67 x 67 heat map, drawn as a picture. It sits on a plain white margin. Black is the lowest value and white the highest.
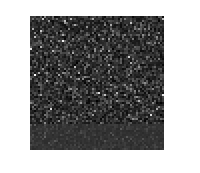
Histogram: skewed, a long tail of high values. Grain: fine. Odd rows or columns: none. Seam: horizontal, 80% of the way down, the bottom part calmer.
